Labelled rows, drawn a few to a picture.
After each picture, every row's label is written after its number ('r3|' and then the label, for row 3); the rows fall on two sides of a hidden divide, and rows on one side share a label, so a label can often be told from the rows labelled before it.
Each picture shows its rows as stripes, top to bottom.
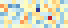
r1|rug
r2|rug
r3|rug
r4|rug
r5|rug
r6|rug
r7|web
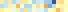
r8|web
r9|web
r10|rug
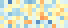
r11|web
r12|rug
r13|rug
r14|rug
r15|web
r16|rug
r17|rug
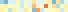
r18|web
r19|rug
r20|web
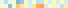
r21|rug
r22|web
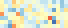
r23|web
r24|web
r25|web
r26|web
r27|web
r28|web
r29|web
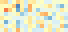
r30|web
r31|rug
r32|rug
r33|web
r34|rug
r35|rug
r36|rug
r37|web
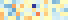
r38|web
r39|web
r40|web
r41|web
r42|rug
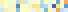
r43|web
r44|rug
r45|rug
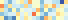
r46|web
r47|rug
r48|web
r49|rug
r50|web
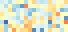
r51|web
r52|rug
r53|rug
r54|rug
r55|rug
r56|rug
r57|rug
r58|web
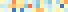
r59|web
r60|web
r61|rug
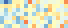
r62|web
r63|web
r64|rug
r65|web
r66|rug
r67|rug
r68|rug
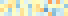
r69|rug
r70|rug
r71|web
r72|web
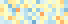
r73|rug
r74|rug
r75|web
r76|web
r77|rug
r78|web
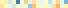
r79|rug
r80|rug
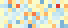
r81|rug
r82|web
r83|rug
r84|rug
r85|web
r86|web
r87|rug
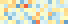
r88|rug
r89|rug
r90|rug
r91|web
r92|web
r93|rug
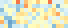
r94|web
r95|rug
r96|rug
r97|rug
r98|web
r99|web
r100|web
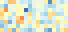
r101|rug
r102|web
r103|web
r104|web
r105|web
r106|web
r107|rug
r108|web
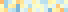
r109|web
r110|rug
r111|rug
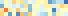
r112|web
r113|rug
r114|web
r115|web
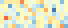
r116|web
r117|web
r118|web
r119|rug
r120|rug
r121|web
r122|rug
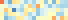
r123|web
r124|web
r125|rug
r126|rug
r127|web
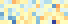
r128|web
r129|web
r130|web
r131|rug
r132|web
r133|web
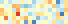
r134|web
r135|web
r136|web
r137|web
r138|rug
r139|web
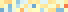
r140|rug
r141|web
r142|web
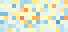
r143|web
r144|rug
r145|rug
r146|rug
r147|web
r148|rug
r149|web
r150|rug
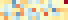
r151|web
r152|web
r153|web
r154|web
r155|rug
